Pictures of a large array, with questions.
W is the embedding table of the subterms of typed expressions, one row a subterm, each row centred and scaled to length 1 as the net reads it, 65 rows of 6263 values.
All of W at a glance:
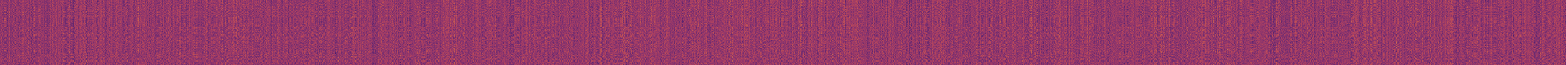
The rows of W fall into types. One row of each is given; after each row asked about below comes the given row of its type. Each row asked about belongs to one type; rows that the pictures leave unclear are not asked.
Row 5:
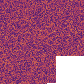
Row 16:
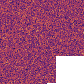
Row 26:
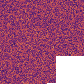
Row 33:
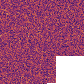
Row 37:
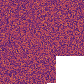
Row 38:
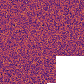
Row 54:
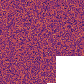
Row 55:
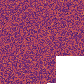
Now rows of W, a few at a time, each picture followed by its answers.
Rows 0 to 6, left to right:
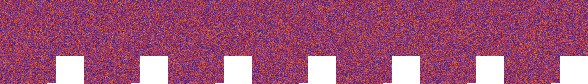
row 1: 33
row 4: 37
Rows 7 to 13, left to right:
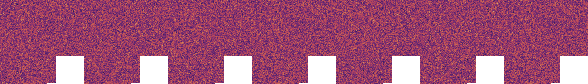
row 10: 26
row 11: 38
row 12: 55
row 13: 26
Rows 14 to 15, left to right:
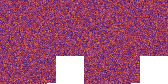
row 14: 55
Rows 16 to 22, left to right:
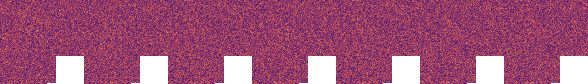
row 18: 26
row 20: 26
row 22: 5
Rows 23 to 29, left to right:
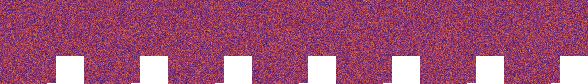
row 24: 5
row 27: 54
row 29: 37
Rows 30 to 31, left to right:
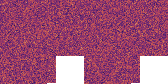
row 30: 5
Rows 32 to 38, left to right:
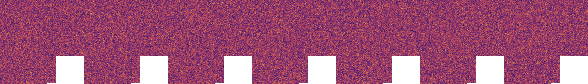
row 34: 16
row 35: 16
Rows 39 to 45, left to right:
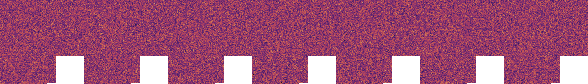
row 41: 37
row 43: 5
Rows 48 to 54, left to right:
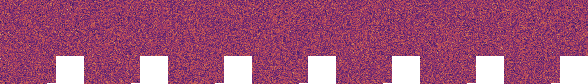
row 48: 33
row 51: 16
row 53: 26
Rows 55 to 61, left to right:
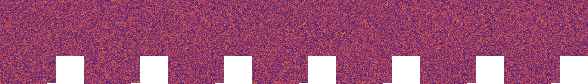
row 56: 54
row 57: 38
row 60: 38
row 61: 38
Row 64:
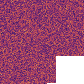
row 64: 5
